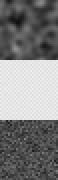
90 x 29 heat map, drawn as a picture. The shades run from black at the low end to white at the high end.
It is made of 3 by 1 panels. Panel 1,1: low, blotchy. Panel 2,1: very high, checkered, faint in contrast. Panel 3,1: low, fine-grained.
